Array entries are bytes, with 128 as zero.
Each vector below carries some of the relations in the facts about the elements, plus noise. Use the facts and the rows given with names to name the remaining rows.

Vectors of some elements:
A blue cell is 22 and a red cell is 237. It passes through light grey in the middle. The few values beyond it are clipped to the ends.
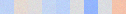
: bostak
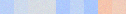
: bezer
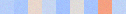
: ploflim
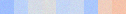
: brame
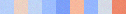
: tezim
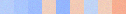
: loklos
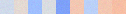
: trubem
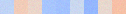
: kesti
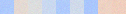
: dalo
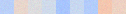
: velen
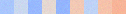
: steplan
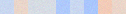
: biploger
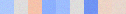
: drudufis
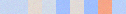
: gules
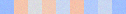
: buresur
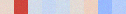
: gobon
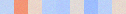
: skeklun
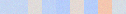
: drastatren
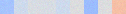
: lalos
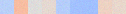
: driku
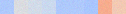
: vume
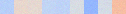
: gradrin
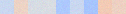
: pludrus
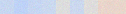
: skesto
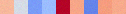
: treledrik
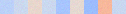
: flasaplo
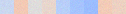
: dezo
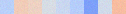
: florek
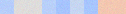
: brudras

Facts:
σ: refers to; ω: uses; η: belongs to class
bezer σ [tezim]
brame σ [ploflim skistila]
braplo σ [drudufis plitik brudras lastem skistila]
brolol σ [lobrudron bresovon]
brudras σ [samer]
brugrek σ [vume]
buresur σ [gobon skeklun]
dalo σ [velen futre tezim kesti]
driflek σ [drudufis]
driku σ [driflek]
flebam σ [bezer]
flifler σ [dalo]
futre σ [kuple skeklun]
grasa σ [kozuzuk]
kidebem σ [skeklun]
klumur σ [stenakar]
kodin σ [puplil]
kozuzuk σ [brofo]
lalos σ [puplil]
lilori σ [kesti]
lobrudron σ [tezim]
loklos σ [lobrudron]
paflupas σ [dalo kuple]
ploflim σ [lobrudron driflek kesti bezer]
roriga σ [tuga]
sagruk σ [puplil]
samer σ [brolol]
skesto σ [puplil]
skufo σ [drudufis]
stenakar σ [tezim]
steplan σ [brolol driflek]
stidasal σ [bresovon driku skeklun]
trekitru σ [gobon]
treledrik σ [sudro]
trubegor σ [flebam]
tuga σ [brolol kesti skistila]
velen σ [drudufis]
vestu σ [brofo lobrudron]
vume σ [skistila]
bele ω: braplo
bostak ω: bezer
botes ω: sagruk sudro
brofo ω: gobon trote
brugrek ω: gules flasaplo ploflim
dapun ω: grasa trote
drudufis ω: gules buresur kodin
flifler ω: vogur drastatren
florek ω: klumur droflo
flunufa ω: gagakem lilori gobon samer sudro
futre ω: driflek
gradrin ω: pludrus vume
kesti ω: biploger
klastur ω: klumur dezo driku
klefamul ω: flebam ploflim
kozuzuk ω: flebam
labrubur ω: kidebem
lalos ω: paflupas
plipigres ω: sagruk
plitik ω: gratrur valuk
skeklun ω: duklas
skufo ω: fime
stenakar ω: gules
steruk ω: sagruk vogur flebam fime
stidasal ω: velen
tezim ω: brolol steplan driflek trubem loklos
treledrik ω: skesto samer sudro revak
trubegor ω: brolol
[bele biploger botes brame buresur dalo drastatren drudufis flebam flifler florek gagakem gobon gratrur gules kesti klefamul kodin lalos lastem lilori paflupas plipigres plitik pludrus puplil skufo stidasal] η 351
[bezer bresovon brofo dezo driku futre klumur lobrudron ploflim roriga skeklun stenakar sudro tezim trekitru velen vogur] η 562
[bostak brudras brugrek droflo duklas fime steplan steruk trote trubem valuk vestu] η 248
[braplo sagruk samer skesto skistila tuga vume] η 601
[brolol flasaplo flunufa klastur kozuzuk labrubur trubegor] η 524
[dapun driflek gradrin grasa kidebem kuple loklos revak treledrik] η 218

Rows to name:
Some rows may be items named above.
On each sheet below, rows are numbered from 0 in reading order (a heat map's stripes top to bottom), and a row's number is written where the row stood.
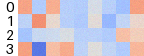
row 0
brofo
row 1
skeklun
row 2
braplo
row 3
grasa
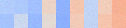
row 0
loklos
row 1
steplan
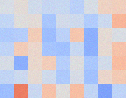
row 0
trote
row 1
dapun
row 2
klefamul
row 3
kesti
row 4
vestu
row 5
lobrudron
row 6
trekitru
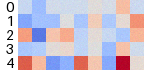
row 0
sagruk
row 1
trubegor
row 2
grasa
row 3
kodin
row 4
sudro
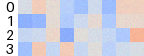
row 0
puplil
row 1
skufo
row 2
flunufa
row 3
kidebem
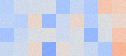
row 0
bezer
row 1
plipigres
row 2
lalos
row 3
flunufa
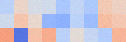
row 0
velen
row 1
lastem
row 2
grasa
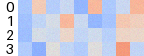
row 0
futre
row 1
klumur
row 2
paflupas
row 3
flebam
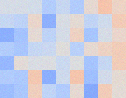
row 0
samer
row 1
botes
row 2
flifler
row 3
lilori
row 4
stidasal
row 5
steruk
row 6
stenakar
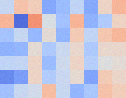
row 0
plitik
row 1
kozuzuk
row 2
steplan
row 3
skufo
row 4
plipigres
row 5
brugrek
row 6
klumur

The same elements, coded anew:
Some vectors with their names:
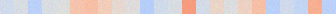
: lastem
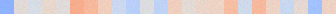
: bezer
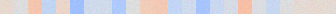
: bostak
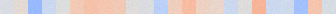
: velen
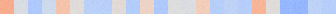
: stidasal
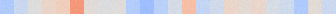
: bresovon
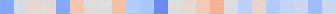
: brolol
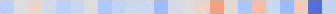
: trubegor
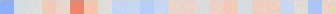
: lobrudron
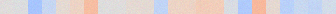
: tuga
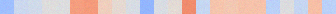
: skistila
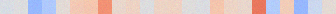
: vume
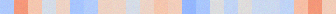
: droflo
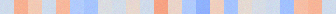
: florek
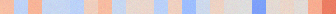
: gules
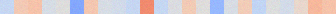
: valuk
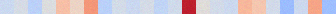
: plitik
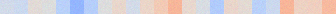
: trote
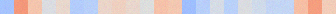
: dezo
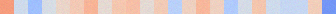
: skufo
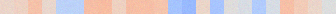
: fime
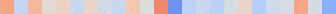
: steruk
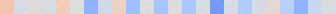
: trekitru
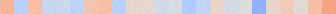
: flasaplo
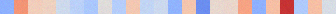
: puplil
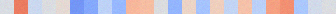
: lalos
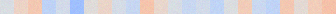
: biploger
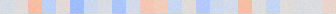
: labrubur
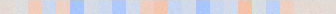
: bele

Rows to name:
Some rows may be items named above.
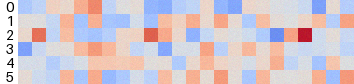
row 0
skeklun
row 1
grasa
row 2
sagruk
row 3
kesti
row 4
velen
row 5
grasa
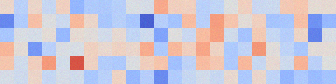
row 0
dapun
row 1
tezim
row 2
loklos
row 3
braplo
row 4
kozuzuk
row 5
futre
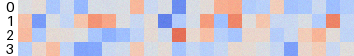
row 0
steplan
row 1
drudufis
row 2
flunufa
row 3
trubem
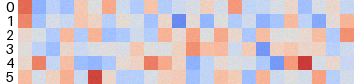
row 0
brugrek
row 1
buresur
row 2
grasa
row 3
lilori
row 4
sagruk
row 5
kozuzuk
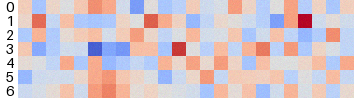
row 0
stenakar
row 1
sagruk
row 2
driku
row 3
treledrik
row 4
grasa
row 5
skistila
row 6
flebam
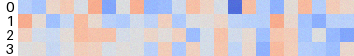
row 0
gobon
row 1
stidasal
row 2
flifler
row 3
paflupas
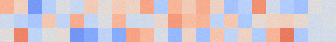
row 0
braplo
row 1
samer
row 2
lalos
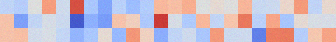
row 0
brofo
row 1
treledrik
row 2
kodin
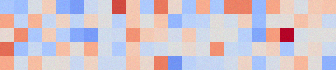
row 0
sudro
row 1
klefamul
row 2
skesto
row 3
brugrek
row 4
steruk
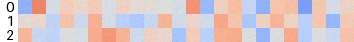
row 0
klumur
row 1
vestu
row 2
ploflim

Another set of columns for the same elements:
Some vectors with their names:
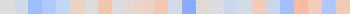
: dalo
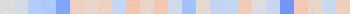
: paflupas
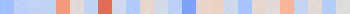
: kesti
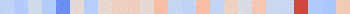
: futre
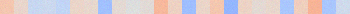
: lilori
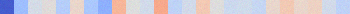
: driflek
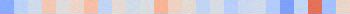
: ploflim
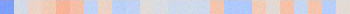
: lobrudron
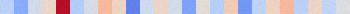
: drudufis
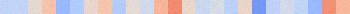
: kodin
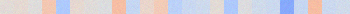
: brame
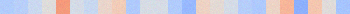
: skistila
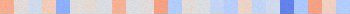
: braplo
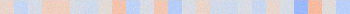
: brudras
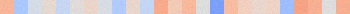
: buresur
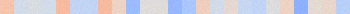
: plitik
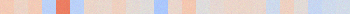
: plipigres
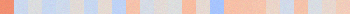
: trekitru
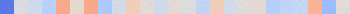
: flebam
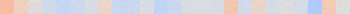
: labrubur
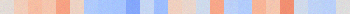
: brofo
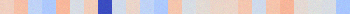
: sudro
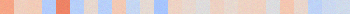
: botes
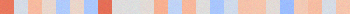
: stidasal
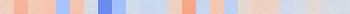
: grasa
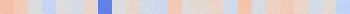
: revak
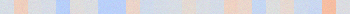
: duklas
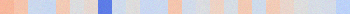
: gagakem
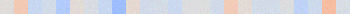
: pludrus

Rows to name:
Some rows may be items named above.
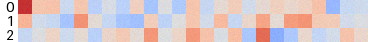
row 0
flunufa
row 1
gobon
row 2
sagruk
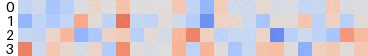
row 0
velen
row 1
kesti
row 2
kodin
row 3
stidasal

